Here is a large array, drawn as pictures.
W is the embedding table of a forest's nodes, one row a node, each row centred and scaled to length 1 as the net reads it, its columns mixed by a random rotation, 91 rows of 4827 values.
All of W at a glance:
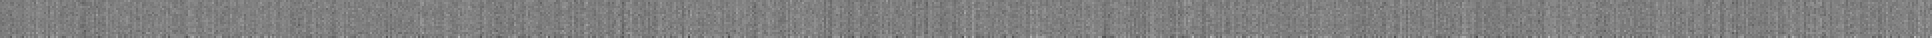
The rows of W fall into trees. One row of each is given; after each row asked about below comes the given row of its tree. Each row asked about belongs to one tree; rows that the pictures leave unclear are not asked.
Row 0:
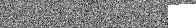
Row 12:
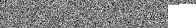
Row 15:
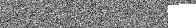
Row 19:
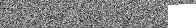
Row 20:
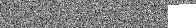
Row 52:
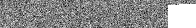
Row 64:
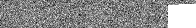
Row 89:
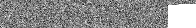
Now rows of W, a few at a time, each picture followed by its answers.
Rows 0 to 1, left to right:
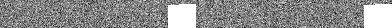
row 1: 52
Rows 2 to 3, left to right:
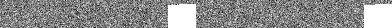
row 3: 12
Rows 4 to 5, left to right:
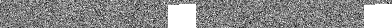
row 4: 20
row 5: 12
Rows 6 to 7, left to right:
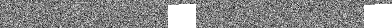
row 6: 0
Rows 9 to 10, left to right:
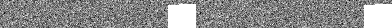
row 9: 52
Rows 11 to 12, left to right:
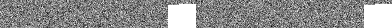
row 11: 12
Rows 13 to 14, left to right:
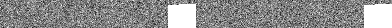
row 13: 15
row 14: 0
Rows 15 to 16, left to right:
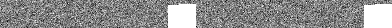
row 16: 89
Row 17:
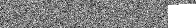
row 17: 15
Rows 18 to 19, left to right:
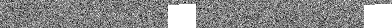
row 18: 12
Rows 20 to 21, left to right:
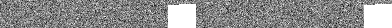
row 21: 20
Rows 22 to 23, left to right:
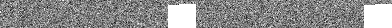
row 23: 19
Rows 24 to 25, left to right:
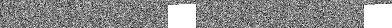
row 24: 52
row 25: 0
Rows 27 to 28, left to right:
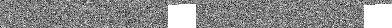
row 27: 89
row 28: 20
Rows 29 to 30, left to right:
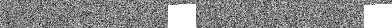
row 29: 89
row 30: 52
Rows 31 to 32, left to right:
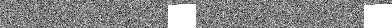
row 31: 89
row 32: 89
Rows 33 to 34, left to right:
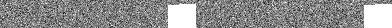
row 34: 52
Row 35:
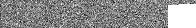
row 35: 0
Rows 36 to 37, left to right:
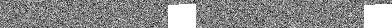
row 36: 15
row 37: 89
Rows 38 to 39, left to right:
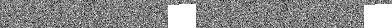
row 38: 0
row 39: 0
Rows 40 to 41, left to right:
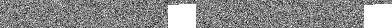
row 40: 15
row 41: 89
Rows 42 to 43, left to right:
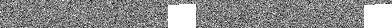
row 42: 12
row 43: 0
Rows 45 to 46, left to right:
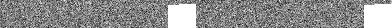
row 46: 64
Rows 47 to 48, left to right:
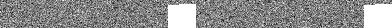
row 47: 12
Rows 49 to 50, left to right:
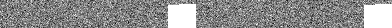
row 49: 12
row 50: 12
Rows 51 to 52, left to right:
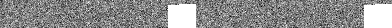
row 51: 52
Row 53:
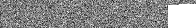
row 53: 0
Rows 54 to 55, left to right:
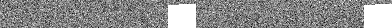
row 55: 19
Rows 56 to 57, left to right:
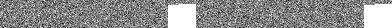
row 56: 64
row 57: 12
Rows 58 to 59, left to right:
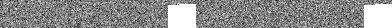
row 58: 52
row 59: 52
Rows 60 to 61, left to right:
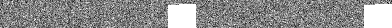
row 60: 52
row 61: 12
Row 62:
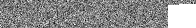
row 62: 12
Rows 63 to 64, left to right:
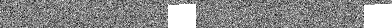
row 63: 12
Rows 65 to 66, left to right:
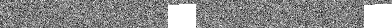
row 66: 89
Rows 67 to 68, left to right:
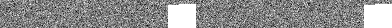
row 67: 20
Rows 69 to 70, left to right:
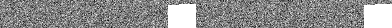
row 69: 0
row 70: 0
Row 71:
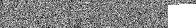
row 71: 52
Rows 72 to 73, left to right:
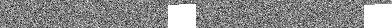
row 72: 89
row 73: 64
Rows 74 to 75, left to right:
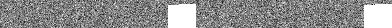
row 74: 0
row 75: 52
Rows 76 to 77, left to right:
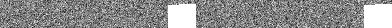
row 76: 15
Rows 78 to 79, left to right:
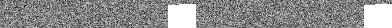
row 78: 52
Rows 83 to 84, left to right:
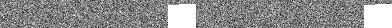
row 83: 12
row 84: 0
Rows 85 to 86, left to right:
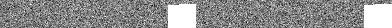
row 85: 20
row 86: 89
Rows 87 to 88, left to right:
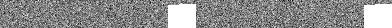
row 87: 52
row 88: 0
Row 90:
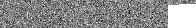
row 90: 89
